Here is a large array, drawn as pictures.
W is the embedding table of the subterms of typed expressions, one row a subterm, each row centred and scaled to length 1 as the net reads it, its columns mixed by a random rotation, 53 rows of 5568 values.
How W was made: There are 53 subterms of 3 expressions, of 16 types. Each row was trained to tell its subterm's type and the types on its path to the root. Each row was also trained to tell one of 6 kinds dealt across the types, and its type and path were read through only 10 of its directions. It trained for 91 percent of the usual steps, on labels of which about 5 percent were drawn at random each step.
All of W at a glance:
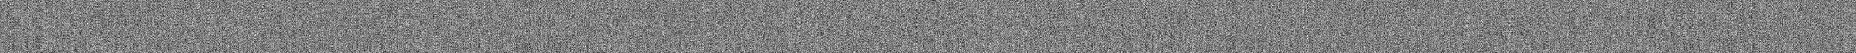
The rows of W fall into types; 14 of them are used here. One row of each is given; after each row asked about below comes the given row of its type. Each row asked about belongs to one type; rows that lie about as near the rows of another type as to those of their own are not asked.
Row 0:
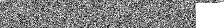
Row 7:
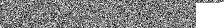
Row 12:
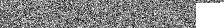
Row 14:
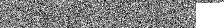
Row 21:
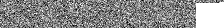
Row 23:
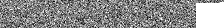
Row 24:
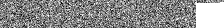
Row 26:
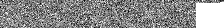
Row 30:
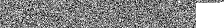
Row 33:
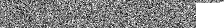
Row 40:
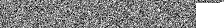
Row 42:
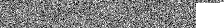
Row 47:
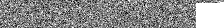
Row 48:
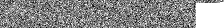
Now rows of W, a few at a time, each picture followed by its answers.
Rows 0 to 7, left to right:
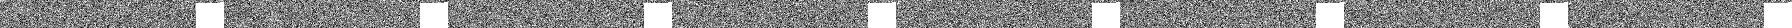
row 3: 30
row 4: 7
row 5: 48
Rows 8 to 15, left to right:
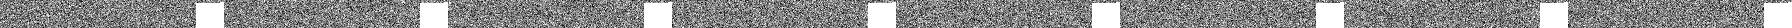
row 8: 24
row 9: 42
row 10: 12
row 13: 7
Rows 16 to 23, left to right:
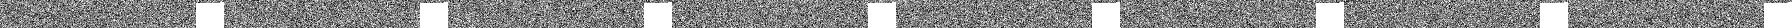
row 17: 14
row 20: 40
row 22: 33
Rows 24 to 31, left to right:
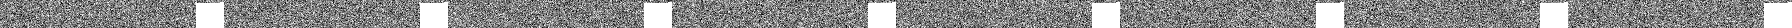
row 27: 12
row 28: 26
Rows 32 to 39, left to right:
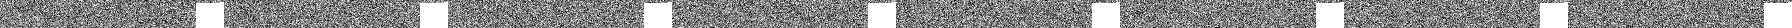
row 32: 14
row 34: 14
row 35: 30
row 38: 30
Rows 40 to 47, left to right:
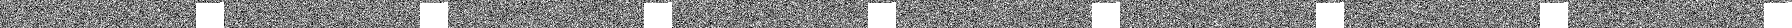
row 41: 33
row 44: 47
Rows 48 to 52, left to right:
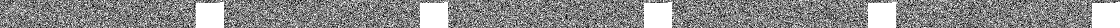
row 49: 47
